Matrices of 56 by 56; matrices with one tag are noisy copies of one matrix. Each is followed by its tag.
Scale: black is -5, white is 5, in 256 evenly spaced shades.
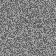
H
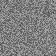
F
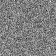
H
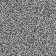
F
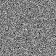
H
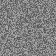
H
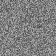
H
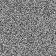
F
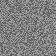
F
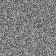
H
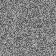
H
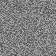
F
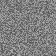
F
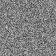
H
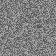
H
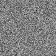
F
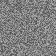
F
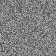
F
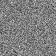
F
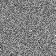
F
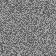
F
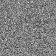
H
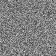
F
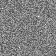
F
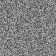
H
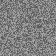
H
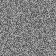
H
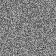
H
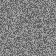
H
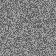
H
